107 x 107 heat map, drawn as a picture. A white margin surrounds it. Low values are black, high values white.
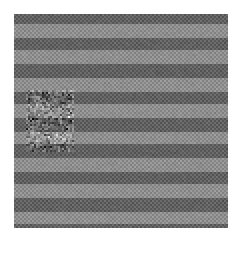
There is no overall slope. Overall the values sit about 50% of the way up the scale. Stripes running across repeat 8 times from top to bottom. Values change most from cell to cell in the middle left. In the middle left lies a patch that is rougher than the rest.
